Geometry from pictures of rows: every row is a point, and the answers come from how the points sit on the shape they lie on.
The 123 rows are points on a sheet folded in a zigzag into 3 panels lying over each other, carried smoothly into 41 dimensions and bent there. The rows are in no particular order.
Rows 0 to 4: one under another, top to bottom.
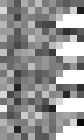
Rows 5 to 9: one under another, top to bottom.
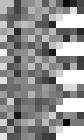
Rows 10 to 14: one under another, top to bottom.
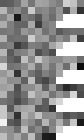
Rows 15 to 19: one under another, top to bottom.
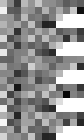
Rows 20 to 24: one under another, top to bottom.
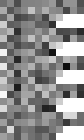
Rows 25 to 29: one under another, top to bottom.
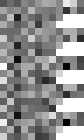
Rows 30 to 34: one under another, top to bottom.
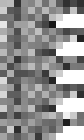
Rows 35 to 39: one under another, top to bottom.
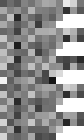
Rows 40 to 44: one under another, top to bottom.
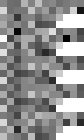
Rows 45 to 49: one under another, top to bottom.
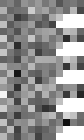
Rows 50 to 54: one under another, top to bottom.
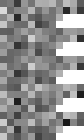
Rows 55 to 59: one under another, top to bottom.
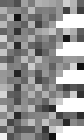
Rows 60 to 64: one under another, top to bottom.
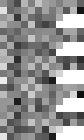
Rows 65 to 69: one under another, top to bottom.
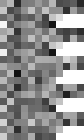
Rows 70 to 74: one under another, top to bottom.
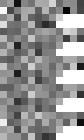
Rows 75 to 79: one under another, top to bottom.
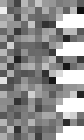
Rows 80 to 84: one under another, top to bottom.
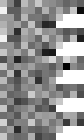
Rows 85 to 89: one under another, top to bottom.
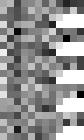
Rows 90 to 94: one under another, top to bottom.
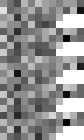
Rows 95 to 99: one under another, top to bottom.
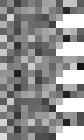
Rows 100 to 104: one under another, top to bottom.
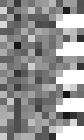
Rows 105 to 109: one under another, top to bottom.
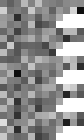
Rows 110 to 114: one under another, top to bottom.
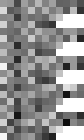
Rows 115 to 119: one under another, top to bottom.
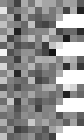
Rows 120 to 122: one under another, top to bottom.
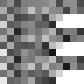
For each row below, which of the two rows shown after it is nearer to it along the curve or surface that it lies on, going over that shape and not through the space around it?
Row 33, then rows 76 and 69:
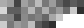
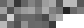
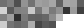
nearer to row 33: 69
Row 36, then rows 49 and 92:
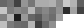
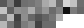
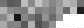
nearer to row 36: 92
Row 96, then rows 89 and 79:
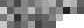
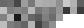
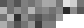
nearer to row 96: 79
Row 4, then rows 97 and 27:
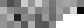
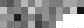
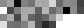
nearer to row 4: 97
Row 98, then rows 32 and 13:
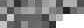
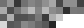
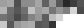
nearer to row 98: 32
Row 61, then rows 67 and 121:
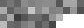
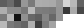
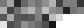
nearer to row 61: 121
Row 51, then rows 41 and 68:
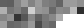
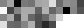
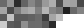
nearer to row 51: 68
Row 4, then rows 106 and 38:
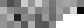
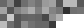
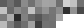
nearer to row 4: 38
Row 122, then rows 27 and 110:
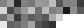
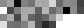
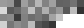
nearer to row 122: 110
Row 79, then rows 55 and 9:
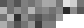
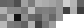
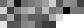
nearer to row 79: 55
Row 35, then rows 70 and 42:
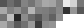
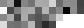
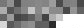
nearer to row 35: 70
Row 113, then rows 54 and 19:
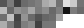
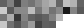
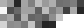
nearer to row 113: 54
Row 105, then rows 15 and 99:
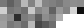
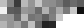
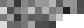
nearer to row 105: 99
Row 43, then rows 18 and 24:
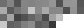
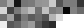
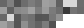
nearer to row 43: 24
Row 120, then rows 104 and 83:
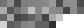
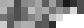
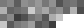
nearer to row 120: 83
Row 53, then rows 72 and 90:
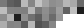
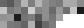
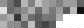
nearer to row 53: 90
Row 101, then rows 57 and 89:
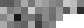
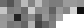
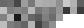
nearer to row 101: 57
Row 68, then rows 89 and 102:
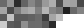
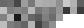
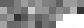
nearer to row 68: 102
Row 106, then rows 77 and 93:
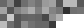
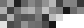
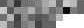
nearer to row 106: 77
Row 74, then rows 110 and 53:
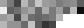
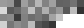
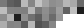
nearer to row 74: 53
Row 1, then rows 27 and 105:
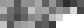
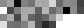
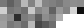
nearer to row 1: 105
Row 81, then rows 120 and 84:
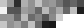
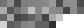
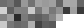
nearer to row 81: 84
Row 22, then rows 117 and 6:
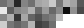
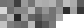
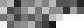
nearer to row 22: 117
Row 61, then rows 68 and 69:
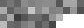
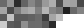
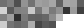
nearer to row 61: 68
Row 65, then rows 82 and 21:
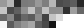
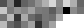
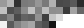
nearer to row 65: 21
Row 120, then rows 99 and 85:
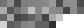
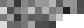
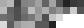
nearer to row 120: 85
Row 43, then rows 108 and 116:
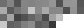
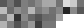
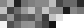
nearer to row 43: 116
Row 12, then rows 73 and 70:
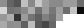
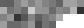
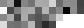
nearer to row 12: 70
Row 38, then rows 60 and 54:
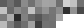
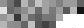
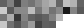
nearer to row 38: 54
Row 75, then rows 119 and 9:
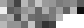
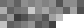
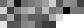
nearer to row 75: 9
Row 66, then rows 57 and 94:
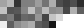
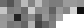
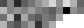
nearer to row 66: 57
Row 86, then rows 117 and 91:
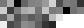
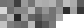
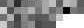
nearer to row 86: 91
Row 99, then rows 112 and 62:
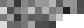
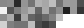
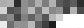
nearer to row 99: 62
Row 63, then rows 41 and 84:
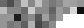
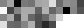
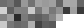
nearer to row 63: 84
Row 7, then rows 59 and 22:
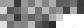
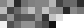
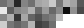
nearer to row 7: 59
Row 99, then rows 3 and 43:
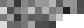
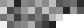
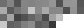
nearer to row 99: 3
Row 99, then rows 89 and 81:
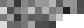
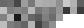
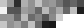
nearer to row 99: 89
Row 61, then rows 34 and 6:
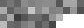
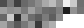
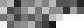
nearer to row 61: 6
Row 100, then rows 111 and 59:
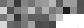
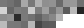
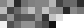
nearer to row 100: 111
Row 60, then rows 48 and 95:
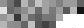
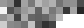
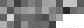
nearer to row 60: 48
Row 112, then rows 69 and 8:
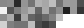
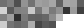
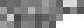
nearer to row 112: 69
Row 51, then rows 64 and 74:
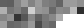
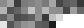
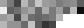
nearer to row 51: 64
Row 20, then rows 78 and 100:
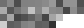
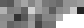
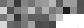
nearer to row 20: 78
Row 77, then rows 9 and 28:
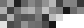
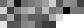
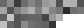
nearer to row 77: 28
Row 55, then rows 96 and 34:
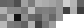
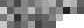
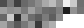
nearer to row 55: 34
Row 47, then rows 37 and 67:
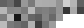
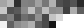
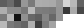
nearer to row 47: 67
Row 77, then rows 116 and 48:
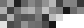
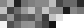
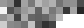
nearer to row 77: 116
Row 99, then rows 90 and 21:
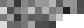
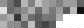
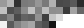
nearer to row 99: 21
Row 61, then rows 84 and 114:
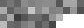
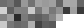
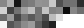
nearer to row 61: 114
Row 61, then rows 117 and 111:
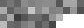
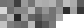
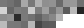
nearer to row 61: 111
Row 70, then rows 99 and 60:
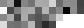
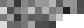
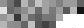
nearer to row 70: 60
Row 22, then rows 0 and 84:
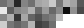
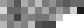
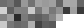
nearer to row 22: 84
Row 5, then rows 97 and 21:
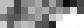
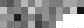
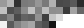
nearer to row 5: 21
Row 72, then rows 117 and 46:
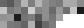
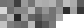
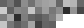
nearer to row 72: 46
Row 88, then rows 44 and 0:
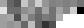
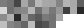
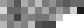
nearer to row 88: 44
